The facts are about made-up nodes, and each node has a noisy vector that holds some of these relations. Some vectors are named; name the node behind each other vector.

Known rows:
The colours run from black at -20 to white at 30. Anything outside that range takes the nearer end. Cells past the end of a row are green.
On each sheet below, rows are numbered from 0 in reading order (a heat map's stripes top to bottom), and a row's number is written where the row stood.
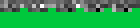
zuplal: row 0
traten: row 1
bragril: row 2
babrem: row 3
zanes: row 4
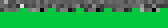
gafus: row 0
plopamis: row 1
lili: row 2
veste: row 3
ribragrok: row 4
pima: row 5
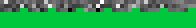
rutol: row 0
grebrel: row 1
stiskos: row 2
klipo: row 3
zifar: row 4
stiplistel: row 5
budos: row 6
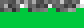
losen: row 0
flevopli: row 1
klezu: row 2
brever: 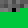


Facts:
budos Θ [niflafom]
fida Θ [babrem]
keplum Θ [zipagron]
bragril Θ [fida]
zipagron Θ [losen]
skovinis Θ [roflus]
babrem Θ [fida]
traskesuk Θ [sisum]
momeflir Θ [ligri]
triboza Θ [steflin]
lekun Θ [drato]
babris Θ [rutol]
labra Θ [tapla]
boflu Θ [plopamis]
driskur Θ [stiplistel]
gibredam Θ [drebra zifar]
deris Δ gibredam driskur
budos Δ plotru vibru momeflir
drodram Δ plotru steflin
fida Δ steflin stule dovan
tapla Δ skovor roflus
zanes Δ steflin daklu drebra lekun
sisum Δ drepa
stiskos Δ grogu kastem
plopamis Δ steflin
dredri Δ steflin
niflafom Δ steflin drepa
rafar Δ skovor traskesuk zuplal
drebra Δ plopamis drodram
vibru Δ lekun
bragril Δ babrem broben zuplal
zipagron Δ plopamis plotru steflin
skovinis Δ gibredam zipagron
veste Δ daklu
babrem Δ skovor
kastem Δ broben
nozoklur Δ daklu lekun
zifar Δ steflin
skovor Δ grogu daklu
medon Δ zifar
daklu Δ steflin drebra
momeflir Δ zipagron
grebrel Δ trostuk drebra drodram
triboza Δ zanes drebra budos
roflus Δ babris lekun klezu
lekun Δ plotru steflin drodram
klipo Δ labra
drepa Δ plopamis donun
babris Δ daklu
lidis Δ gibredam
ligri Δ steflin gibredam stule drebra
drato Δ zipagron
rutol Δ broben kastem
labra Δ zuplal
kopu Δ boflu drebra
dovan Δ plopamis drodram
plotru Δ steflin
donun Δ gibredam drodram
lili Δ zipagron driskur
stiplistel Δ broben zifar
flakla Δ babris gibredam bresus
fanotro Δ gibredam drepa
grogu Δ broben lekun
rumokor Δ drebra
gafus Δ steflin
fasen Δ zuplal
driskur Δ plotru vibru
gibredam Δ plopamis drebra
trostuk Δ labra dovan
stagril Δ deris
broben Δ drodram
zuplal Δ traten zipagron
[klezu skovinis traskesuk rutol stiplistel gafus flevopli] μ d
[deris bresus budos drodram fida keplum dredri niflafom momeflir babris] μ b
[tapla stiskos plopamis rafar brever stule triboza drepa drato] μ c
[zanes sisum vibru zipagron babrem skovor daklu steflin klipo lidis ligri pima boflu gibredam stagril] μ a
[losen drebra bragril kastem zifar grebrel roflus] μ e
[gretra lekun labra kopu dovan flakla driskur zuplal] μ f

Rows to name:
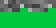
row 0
driskur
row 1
deris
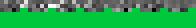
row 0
kastem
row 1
traskesuk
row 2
kopu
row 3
dovan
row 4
stule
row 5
tapla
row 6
donun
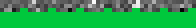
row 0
fanotro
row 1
flakla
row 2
rafar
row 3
medon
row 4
roflus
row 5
niflafom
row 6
fasen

